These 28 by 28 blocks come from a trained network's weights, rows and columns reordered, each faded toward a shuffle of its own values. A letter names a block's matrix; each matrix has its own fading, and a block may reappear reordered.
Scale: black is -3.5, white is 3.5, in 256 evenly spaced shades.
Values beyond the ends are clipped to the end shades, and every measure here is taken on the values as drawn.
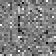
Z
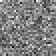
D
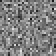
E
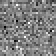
Z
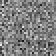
E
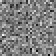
E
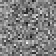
E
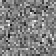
D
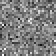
D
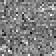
Z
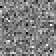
Z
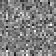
E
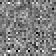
E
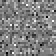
Z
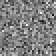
D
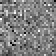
Z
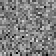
D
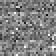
Z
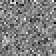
D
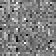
Z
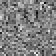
D
